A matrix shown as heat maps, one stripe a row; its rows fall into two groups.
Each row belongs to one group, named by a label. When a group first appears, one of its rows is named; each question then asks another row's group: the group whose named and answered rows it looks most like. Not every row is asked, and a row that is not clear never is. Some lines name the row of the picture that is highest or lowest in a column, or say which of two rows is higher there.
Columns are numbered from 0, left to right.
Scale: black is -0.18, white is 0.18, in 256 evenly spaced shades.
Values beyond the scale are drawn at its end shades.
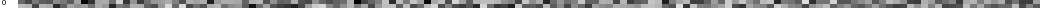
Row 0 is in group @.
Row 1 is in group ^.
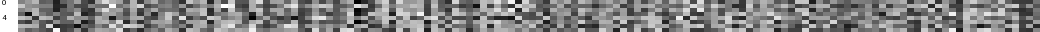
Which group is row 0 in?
@
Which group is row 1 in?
^
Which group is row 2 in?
@
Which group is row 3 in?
@
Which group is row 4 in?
^
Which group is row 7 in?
@
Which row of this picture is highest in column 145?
5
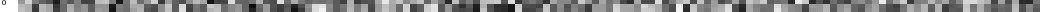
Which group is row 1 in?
^
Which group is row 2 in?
^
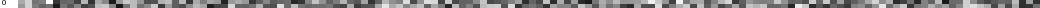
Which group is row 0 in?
^
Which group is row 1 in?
@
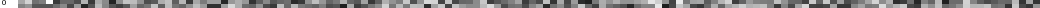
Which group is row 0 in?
^
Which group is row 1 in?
@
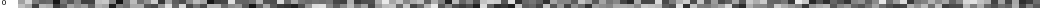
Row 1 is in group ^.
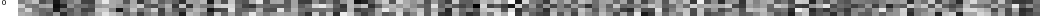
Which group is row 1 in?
^
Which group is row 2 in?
@
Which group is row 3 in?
@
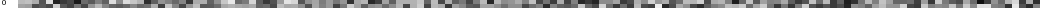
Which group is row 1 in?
@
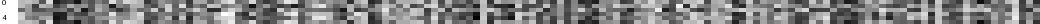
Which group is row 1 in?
^
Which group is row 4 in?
^
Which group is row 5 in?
^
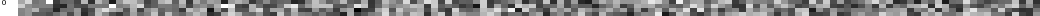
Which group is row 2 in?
@
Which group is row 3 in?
@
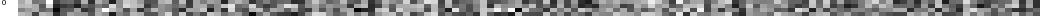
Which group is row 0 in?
^
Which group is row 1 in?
^
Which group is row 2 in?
@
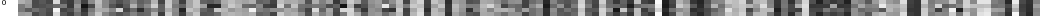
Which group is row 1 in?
@
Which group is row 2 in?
@
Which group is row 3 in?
@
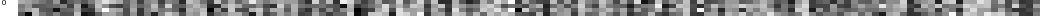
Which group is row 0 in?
@
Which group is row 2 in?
@
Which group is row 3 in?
@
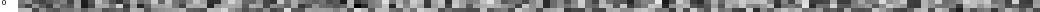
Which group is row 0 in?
@
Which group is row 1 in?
@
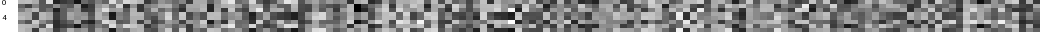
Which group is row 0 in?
^
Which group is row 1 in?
@
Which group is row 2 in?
@
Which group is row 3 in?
^
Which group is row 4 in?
^
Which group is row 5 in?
@
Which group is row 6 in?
^
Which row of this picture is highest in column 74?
1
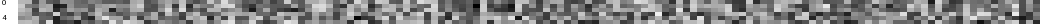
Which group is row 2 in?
^
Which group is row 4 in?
@
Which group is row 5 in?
^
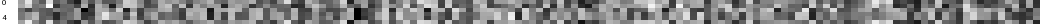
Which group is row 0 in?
^
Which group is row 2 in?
@
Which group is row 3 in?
@
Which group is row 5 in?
^
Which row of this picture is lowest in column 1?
2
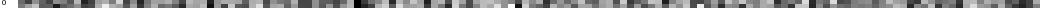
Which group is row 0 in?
@
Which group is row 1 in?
@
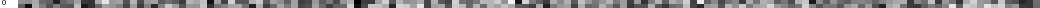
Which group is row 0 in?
@
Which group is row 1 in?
@
